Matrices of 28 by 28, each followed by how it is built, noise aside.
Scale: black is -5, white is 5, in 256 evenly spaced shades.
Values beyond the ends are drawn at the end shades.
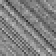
Toeplitz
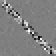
banded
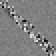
banded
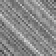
Toeplitz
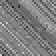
Toeplitz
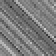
Toeplitz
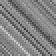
Toeplitz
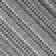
Toeplitz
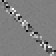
banded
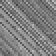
Toeplitz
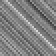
Toeplitz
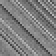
Toeplitz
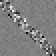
banded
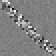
banded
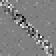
banded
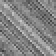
Toeplitz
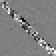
banded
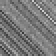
Toeplitz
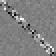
banded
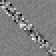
banded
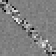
banded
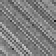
Toeplitz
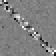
banded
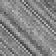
Toeplitz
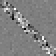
banded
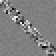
banded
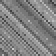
Toeplitz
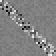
banded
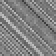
Toeplitz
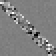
banded
